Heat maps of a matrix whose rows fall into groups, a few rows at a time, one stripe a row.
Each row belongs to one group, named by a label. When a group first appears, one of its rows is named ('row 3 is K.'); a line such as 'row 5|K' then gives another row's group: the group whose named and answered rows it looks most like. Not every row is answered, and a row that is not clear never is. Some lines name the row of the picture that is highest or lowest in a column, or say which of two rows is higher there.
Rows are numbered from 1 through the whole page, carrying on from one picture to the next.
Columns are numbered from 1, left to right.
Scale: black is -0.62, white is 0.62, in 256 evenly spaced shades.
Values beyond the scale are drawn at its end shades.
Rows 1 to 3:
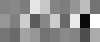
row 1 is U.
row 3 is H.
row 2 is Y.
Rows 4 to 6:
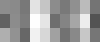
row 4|U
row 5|U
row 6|U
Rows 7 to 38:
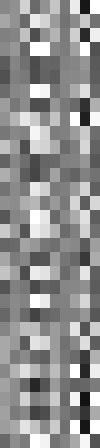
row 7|Y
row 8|U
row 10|U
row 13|U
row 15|Y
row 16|U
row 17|U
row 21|Y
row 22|U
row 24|H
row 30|Y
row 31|U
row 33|Y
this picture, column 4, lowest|34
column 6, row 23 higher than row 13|Yes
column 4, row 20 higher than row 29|Yes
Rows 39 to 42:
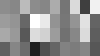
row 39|Y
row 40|U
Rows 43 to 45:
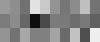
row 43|U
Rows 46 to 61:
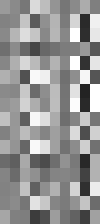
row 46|U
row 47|Y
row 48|Y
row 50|Y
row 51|U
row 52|Y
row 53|Y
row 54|U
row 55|Y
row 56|U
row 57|H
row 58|H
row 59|Y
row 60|U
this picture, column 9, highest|51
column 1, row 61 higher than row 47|Yes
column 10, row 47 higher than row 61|Yes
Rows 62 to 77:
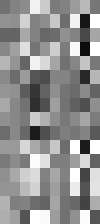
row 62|U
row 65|Y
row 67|H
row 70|U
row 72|Y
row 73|U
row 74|Y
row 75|Y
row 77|U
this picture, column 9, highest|77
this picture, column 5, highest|77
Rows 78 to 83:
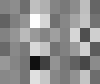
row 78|U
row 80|Y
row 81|U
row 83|U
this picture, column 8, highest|80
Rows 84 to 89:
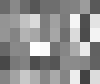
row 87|U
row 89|Y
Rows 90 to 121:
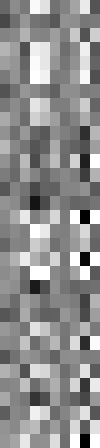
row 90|U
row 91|H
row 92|Y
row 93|U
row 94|U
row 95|U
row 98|U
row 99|H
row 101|Y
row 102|H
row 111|H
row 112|H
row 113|U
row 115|H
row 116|U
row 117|Y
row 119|U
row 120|Y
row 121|Y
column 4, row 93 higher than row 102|Yes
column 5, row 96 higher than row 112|Yes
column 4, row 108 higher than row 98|No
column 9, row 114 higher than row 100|No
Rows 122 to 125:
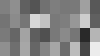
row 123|U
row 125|Y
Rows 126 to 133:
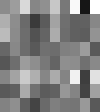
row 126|Y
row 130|H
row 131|Y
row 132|H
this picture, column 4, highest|131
